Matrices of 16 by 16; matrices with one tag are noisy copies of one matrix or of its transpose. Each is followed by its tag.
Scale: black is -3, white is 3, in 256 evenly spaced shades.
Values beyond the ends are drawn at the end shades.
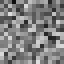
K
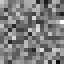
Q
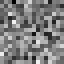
K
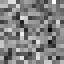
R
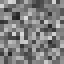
R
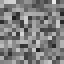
R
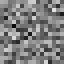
Q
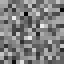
Q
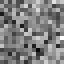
K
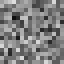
R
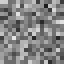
Q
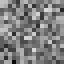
Q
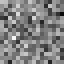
Q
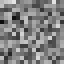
R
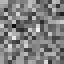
Q
